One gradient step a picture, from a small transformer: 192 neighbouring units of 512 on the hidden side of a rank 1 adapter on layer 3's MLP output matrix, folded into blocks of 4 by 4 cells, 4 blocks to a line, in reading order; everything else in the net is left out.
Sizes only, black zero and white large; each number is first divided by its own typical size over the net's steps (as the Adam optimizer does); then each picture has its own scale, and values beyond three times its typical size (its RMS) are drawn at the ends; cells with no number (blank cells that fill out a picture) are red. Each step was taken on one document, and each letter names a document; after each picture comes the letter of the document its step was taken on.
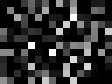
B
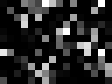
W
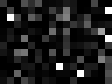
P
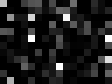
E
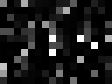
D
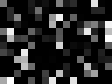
B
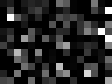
P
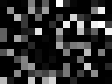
B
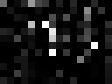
D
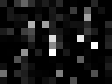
D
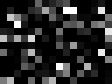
B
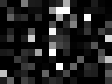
E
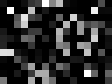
W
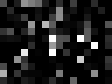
D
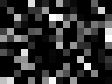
B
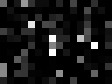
D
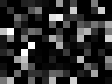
B
